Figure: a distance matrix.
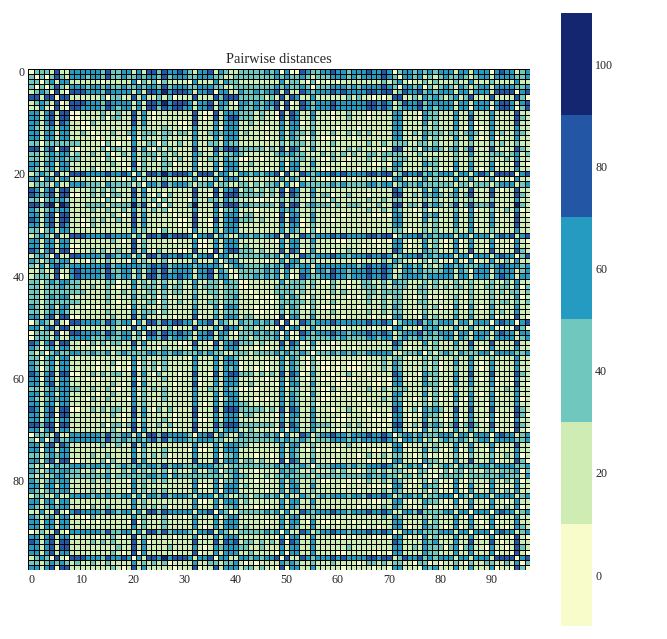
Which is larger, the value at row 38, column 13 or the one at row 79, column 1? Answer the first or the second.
the first
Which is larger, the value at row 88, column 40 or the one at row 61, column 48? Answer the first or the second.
the first
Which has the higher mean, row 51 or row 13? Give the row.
51
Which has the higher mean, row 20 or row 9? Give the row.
20
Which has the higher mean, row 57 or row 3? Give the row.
3
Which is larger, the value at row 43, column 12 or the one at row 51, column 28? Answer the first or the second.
the second
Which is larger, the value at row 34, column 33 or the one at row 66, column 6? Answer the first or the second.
the second
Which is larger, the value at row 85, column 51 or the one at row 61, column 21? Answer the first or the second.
the first
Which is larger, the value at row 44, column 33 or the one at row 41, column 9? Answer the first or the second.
the second
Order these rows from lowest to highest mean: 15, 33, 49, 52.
33, 15, 52, 49
